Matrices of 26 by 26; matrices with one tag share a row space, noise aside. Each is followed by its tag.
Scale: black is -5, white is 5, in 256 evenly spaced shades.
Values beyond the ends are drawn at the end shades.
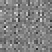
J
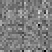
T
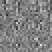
J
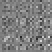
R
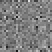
J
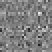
T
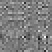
T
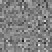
T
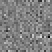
R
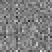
J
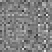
T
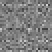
T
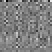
J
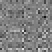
T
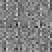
J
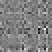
T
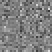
R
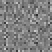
J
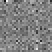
J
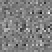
R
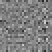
T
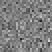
R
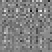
R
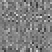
R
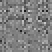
T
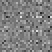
R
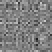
J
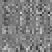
R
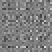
R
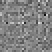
T
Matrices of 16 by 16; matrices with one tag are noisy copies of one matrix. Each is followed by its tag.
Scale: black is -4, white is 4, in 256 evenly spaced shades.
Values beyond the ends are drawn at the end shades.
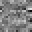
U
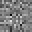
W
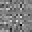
W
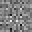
W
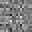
W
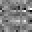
U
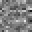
U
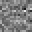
U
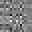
W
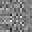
W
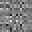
W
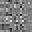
W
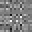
W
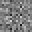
W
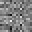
W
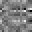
U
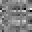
U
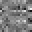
U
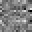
U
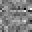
U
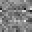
U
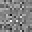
W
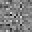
W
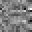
U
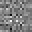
W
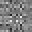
W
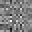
W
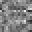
U
